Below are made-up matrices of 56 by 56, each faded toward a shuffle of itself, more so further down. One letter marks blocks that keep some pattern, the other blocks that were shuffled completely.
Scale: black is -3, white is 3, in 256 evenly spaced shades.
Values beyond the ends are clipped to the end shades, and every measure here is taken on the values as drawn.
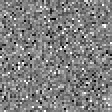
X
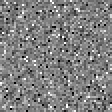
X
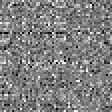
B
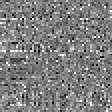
B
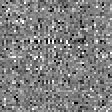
B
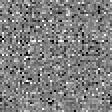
B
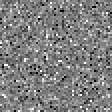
X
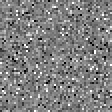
X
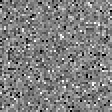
X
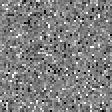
X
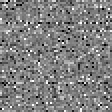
B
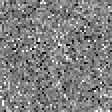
X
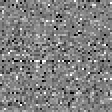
B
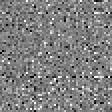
B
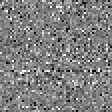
B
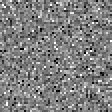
X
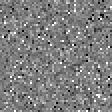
X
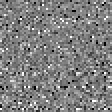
B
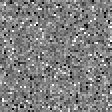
X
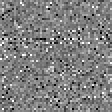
B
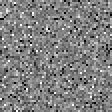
X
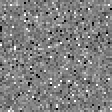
X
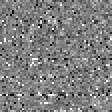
B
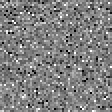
X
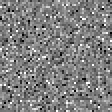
X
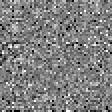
B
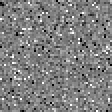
X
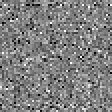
B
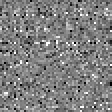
B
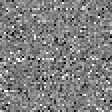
B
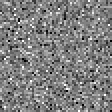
X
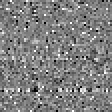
B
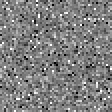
X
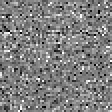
B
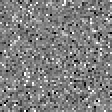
X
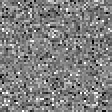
B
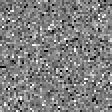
X
